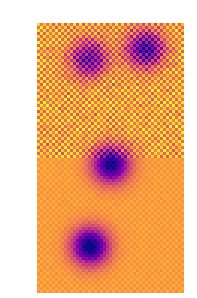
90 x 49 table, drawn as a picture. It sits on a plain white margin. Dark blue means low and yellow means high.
The bottom part is calmer, past a seam about 50% of the way down. Four dips sink into the field. On average the colour sits 70% of the way up the scale. There is no overall slope.
